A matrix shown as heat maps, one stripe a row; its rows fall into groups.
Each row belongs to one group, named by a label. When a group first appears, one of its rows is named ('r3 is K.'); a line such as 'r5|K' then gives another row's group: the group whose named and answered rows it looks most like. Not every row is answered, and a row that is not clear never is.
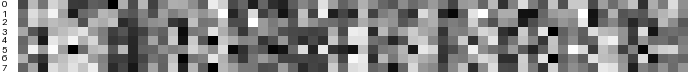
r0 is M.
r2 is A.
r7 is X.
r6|X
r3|X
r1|A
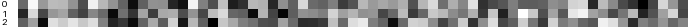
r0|A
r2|X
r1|M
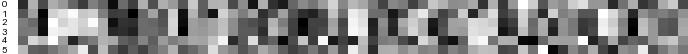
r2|X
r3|X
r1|X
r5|X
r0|M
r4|A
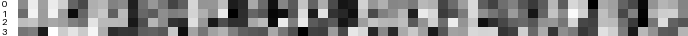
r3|X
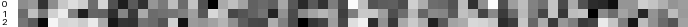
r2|X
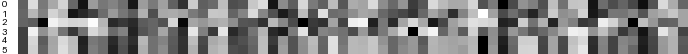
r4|M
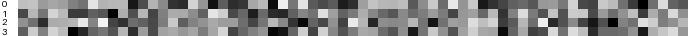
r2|X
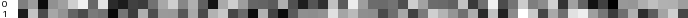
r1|M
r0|X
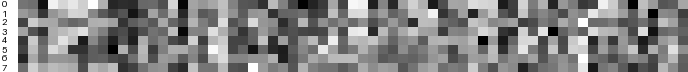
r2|A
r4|M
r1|X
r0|X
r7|A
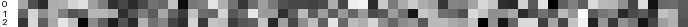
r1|A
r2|M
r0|X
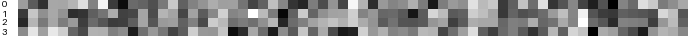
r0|X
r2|M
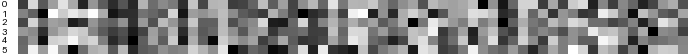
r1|X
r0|M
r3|X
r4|X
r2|M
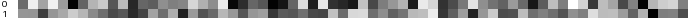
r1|X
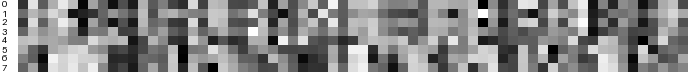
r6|X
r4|A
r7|X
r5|X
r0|M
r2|M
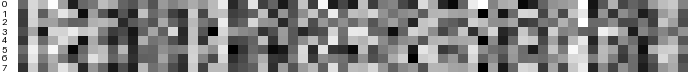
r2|A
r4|M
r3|X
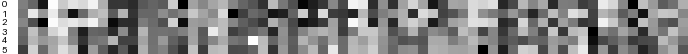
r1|A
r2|X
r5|M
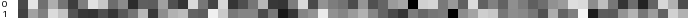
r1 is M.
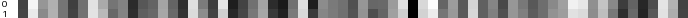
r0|A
